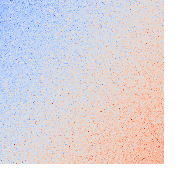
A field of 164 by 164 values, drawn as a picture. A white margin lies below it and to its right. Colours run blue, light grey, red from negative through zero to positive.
Slope: up to the bottom right. Odd rows or columns: none. Mirror symmetry: none. Ninth with the lowest average: top left. Stripes: none. Average level on the scale: 50%. Ninth with the highest average: bottom right.
